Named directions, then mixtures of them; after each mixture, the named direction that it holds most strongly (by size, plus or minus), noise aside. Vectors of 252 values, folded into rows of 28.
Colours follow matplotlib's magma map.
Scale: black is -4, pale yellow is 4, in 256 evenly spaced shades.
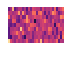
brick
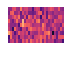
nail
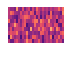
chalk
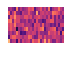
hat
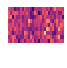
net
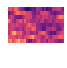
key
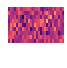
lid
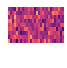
hat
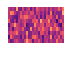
chalk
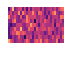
brick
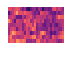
key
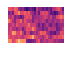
key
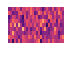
lid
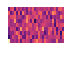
brick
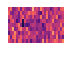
nail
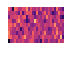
brick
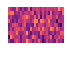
chalk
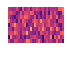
chalk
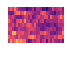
key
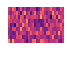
lid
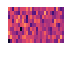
brick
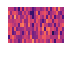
net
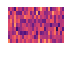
hat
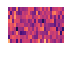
hat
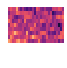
key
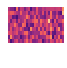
chalk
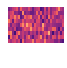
nail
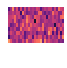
brick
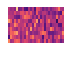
chalk
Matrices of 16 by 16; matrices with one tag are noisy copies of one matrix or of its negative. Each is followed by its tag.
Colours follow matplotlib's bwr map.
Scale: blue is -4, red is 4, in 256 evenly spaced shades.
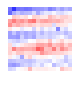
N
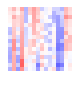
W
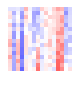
W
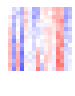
W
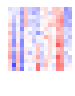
W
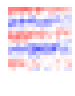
N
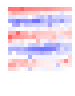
N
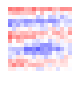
N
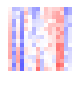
W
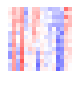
W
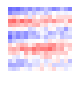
N
